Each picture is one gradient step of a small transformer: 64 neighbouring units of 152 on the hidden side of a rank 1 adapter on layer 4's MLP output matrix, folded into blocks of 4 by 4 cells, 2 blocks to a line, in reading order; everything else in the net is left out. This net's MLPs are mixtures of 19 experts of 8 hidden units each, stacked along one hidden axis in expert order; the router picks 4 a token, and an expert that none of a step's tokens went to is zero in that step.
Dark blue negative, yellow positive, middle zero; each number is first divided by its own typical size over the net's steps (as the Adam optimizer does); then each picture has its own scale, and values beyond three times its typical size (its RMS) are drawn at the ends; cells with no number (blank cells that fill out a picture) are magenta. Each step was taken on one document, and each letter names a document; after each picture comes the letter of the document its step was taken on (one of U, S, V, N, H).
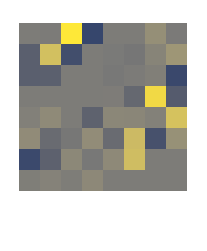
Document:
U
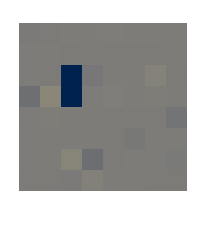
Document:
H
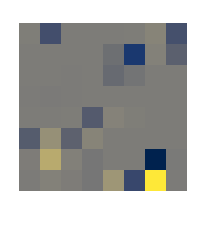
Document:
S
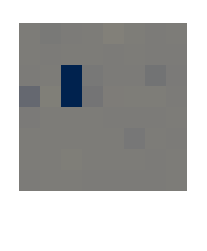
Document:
H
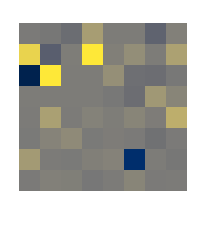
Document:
U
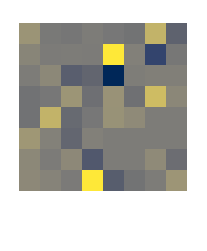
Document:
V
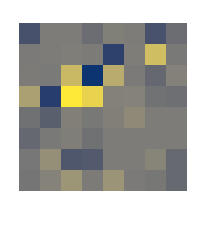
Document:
V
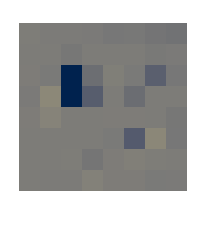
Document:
H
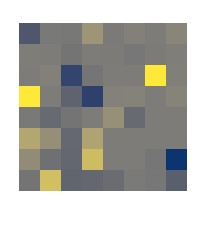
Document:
V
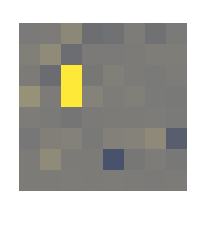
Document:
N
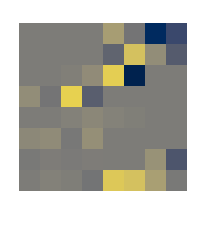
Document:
S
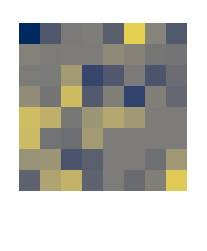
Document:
V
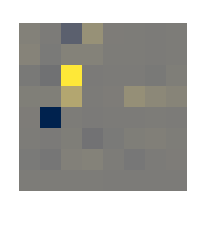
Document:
N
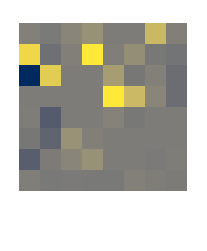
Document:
U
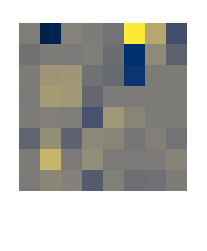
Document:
S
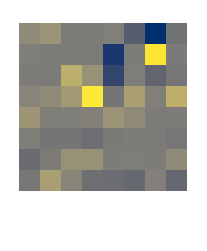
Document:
V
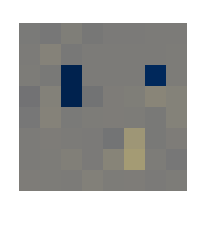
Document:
H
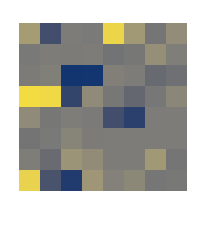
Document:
V
